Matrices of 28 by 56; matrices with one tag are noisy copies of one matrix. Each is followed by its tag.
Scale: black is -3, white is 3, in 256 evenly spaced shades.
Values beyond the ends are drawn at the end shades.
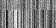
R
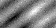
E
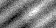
E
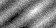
E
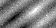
E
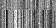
R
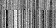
R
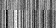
R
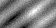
E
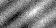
E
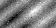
E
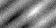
E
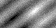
E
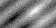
E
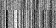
R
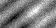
E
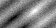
E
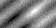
E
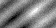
E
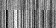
R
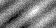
E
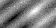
E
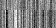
R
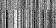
R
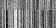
R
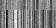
R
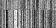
R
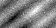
E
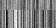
R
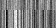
R
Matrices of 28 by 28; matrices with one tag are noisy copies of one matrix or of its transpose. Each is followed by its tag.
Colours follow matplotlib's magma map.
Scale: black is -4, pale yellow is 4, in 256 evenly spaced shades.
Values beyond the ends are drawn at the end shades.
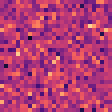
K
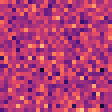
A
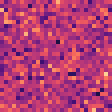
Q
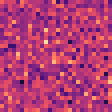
A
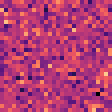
Q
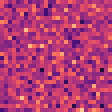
A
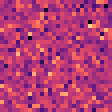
K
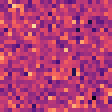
Q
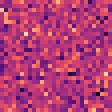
Q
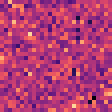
Q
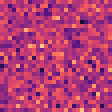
A
